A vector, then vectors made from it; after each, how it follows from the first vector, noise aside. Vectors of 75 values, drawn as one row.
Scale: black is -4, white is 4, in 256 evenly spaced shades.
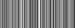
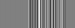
partly zeroed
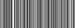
wrapped around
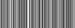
wrapped around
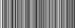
wrapped around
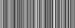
wrapped around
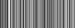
wrapped around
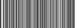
wrapped around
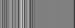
partly zeroed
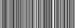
wrapped around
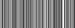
wrapped around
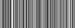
wrapped around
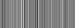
partly zeroed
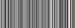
wrapped around
